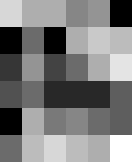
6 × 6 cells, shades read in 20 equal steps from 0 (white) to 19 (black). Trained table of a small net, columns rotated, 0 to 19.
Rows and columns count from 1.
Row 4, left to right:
13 11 16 16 16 12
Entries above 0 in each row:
6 6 6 6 6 5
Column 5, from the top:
8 4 6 16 11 6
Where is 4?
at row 2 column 5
